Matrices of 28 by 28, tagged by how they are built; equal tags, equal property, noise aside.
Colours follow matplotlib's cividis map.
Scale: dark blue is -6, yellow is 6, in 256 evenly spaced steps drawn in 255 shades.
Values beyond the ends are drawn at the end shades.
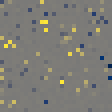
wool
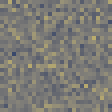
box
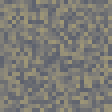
box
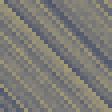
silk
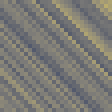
silk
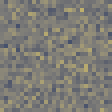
box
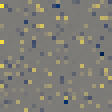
wool
